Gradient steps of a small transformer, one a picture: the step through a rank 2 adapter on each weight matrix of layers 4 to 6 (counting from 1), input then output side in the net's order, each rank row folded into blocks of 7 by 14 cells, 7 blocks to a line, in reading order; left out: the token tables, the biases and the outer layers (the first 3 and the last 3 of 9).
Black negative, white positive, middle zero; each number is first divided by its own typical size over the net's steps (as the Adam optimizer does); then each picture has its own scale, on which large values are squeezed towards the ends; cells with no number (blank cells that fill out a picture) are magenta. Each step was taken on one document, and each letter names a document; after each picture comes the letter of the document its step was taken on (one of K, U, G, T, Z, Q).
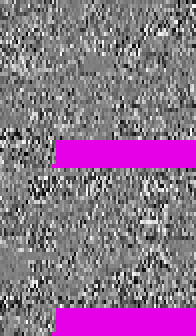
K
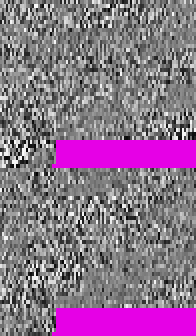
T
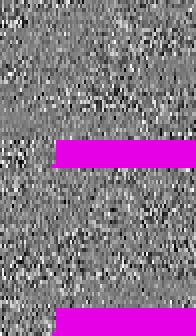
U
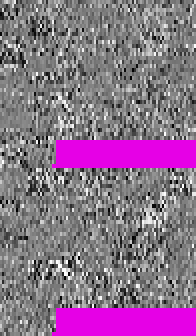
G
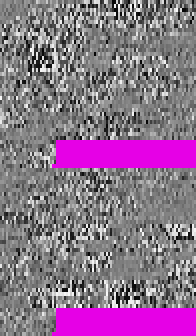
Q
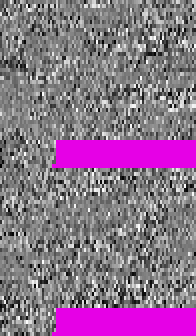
K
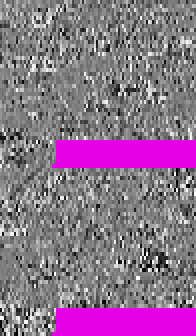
K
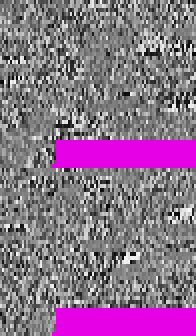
Q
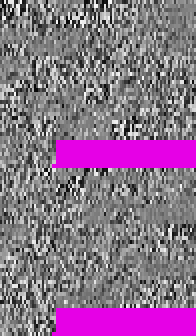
T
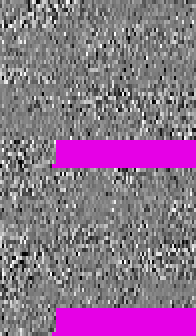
U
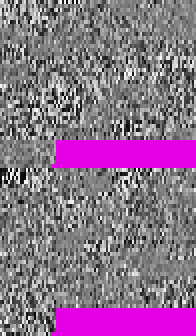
T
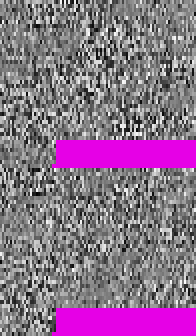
T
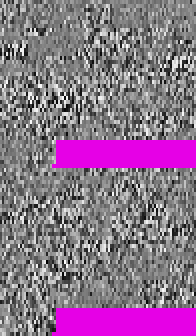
T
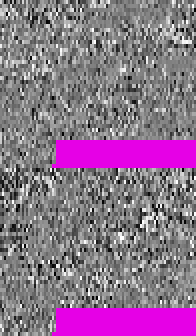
G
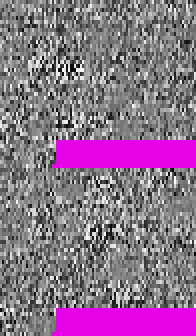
Q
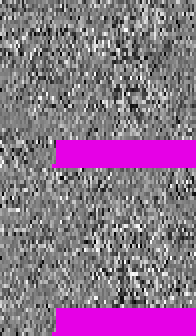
K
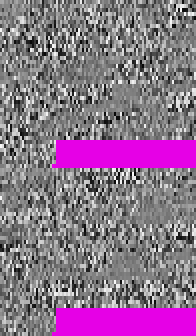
Q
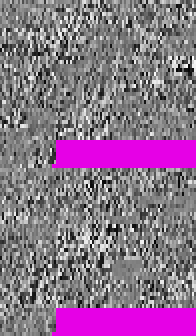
Q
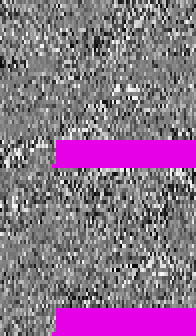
G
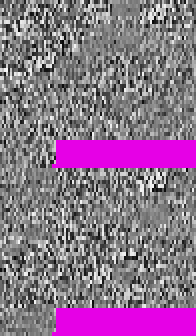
Q
